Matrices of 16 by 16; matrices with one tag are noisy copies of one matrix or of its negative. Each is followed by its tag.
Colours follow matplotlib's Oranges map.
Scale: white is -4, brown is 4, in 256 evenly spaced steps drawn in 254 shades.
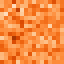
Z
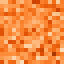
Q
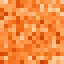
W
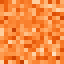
Q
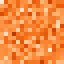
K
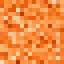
Z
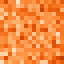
W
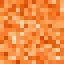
Z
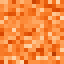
Q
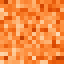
W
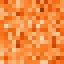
W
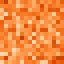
W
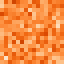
K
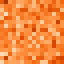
W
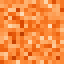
Z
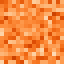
Q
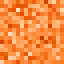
Z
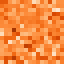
Q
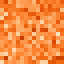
W
